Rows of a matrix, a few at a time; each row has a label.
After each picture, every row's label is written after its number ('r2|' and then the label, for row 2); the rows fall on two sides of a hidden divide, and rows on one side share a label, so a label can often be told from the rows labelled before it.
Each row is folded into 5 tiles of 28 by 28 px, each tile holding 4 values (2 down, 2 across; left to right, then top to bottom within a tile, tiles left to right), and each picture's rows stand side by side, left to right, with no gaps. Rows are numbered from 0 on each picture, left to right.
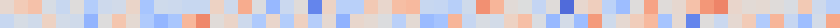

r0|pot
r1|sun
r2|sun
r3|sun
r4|sun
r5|pot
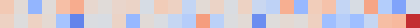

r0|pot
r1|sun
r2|pot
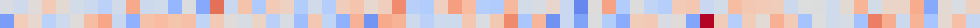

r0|sun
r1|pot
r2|pot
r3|sun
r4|sun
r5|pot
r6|pot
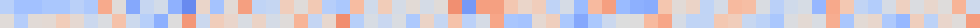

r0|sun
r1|sun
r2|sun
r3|pot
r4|sun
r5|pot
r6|pot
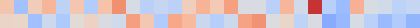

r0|pot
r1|pot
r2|pot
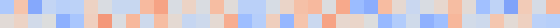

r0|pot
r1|pot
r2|sun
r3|sun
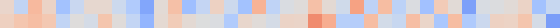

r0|pot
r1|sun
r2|pot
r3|sun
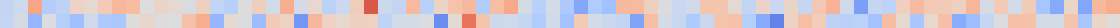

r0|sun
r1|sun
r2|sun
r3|sun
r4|sun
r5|pot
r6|sun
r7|sun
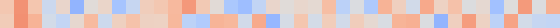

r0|pot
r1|pot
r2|pot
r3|sun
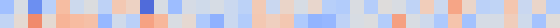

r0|sun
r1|pot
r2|pot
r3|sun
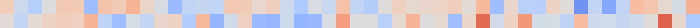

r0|sun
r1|sun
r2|sun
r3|sun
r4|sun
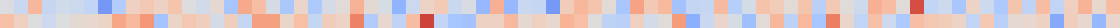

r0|pot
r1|pot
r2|pot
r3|pot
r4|pot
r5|pot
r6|pot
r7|sun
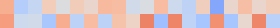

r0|pot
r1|pot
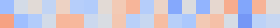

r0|sun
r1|sun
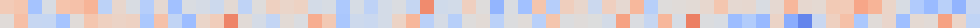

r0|pot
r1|sun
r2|pot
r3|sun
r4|pot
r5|pot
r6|pot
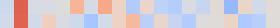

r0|pot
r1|sun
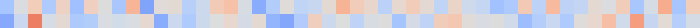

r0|sun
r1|sun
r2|sun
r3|sun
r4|sun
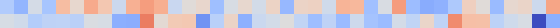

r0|sun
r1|pot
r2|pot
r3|sun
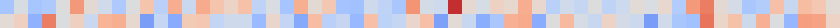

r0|pot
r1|sun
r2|sun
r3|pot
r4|sun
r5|pot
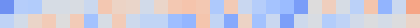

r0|sun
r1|sun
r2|sun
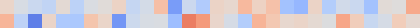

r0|sun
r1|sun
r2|sun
